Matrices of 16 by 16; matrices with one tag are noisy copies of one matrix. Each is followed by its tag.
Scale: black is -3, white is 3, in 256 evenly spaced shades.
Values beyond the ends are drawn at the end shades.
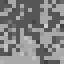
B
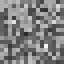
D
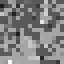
B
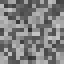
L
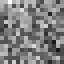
D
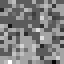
B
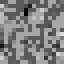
L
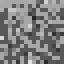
D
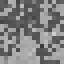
B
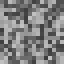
L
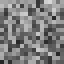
D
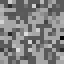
L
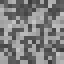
L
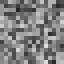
L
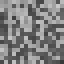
D
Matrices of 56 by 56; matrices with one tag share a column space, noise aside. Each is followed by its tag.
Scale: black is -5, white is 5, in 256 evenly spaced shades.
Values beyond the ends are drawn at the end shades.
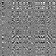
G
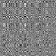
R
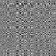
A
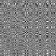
A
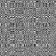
R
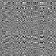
G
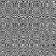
R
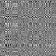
R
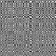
R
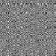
A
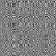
R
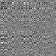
G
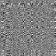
A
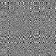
G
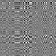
G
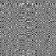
A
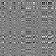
G
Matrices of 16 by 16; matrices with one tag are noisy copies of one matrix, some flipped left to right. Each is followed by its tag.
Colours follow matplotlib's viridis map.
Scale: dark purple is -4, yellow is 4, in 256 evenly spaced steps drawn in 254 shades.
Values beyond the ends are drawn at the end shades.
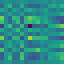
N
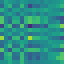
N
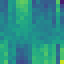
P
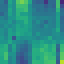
P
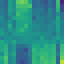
P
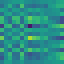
N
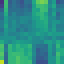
P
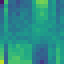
P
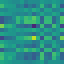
N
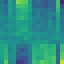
P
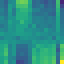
P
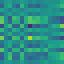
N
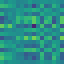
N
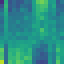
P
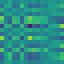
N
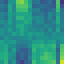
P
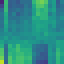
P
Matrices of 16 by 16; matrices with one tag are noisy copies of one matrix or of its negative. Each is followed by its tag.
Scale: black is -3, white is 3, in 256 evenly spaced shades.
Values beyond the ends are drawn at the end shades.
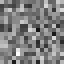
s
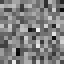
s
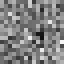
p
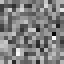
s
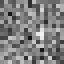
p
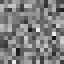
s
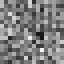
p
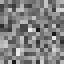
s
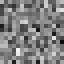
s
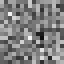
p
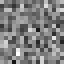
s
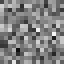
s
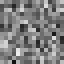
s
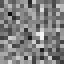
p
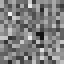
p
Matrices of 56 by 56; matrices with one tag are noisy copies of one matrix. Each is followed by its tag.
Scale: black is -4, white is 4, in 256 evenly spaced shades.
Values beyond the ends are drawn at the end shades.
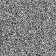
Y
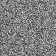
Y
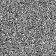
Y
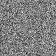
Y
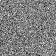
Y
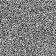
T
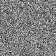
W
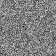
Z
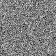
Z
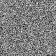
Z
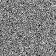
Y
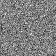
Z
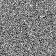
Z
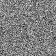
Z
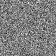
W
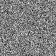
W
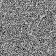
Z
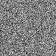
Y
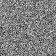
Z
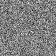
W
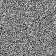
Z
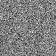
Y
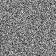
Y
